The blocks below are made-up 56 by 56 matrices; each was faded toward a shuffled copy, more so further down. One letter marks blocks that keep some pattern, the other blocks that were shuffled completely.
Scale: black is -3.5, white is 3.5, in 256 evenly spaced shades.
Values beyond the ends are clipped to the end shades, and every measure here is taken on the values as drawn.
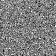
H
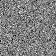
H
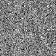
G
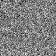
G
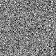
G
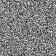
H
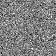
H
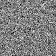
H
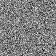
H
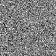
G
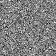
H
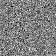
H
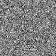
G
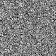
G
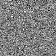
G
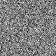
G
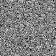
G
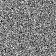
H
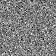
H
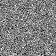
H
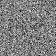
G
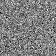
H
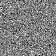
H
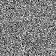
H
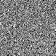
G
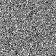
G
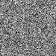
G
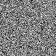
H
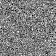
G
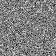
H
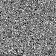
H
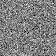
G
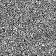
H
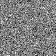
G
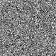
G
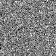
H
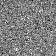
H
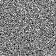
G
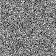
H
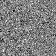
H
